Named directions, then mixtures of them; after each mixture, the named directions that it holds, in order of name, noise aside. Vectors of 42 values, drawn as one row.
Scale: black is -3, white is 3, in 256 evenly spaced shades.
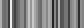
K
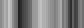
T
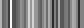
K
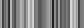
K, T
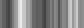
T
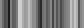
K, T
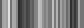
K, T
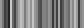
K, T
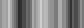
T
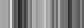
K, T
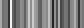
K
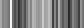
K, T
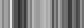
K, T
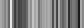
K, T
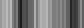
T
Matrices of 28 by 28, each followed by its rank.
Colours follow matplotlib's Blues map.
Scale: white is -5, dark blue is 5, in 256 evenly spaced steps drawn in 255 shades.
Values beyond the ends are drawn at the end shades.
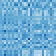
three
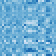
three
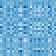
two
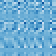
two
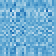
three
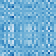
two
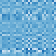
two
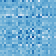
three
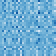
three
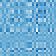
two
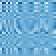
two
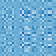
two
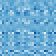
three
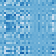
two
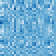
three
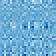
three
